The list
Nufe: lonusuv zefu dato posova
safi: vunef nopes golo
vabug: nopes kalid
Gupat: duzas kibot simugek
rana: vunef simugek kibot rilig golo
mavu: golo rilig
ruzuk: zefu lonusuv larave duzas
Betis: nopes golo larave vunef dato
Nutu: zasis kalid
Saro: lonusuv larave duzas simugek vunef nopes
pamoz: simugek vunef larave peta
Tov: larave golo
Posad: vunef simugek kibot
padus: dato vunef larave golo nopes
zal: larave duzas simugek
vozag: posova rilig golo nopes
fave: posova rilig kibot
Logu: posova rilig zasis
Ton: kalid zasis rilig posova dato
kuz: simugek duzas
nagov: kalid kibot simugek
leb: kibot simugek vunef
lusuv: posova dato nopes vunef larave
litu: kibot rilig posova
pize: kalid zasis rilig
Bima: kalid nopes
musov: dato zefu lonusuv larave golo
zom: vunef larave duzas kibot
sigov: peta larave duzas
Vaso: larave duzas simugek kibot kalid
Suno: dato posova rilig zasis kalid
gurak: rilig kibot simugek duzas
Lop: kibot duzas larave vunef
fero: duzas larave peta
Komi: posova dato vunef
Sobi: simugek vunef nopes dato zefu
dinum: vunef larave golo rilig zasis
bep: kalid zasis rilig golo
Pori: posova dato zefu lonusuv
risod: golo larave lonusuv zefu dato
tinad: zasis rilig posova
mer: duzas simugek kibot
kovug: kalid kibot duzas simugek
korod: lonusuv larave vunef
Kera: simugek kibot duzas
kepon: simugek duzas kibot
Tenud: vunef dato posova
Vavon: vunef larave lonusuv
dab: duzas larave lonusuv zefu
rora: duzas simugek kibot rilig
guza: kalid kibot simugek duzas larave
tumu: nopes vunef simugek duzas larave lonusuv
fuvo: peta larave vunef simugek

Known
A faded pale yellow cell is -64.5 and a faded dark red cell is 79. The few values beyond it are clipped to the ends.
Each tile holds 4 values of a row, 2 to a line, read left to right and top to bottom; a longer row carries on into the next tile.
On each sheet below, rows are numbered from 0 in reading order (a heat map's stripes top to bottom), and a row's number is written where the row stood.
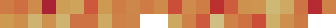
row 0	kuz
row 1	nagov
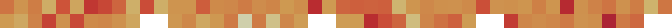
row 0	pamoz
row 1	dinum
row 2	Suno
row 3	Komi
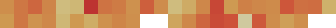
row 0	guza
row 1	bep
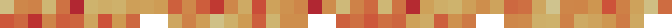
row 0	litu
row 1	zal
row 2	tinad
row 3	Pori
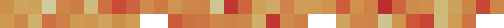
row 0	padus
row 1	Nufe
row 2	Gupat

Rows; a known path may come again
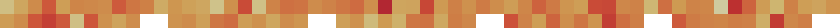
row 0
bep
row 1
vozag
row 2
kuz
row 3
Lop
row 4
Nufe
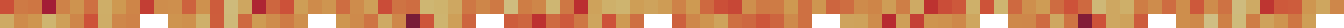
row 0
kovug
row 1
sigov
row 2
mer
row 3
litu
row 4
leb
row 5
fero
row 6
Posad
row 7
ruzuk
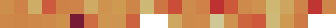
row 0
zom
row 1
Gupat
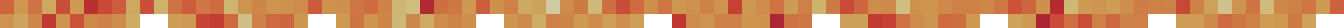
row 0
pamoz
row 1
Suno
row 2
guza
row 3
padus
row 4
Komi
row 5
vabug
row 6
Vaso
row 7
Bima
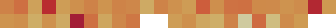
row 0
Kera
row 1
dinum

